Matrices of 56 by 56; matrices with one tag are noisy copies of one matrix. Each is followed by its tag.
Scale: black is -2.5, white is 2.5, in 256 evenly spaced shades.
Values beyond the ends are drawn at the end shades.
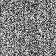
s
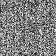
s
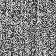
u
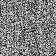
s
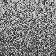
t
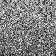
t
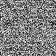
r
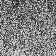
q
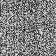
s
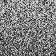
t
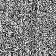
u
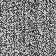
s
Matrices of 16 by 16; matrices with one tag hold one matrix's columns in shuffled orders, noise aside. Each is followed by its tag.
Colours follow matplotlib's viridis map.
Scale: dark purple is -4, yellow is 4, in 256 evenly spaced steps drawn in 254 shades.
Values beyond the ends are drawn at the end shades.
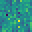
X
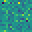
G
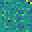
G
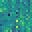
X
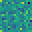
G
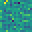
G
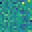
G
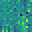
X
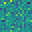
G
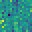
X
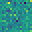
G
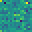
G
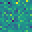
G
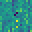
X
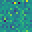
G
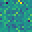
G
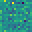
G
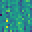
X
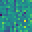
X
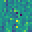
X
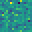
G
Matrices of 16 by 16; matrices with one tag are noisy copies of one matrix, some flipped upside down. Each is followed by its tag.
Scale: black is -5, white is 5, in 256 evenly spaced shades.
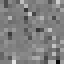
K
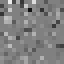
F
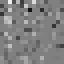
F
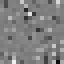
K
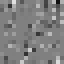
K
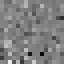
F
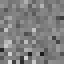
F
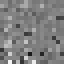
F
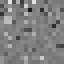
F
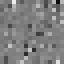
K
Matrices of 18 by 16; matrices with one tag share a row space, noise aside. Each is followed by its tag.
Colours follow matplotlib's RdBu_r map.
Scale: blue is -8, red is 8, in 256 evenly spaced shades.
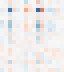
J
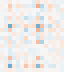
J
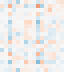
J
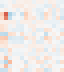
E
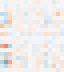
E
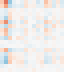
E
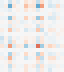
J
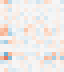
E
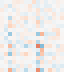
J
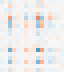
J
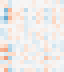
E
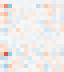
E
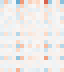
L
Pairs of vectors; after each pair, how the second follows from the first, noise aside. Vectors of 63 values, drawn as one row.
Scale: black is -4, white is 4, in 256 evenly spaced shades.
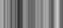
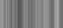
shrunk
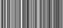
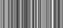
wrapped around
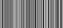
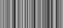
shuffled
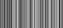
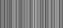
shrunk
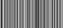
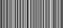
wrapped around
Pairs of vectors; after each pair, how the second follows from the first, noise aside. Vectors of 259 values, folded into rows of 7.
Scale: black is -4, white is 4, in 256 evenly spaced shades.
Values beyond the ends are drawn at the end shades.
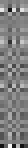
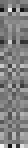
negated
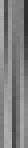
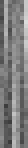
negated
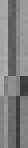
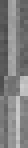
negated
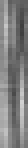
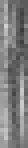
copied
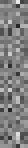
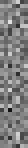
copied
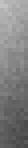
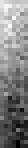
scaled up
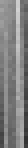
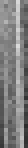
copied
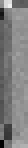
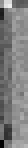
copied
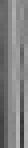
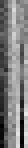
scaled up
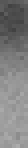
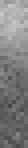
negated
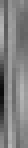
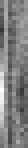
negated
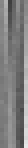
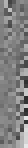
sign-scrambled
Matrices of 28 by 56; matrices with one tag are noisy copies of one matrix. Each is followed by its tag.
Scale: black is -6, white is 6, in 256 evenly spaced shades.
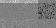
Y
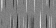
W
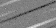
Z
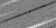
Z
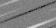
Z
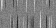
W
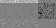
Y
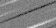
Z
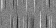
W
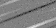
Z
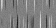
W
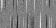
W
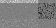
Y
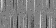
W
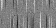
W
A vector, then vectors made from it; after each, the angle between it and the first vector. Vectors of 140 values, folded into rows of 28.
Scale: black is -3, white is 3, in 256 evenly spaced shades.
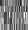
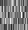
orthogonal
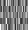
orthogonal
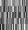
partly opposed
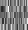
orthogonal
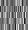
partly opposed
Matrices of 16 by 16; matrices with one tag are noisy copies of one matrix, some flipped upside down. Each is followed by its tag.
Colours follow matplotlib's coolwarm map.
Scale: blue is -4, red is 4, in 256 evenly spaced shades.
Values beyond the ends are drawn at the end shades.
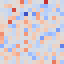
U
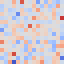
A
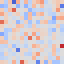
A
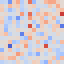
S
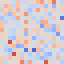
U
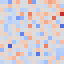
S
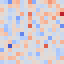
S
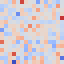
A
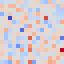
S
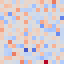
U
